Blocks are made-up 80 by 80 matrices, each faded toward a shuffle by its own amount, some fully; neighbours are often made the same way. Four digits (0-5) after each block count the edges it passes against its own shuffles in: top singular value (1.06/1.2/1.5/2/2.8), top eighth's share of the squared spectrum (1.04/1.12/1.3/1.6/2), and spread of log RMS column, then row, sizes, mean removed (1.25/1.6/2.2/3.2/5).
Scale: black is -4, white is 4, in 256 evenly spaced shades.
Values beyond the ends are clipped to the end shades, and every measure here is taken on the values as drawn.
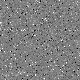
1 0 0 0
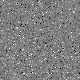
0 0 0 0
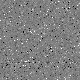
1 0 0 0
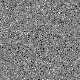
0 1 0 1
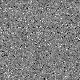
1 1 0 1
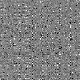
4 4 2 2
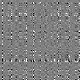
5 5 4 3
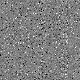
3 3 1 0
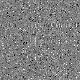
3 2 1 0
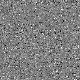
1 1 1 2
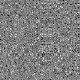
4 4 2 2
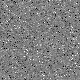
0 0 0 0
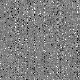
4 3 2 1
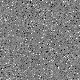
1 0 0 0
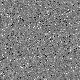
0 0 0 0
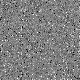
2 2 1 0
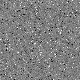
1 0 0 0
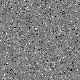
1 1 0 0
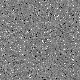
2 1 1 0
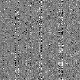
4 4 3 0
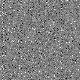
3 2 1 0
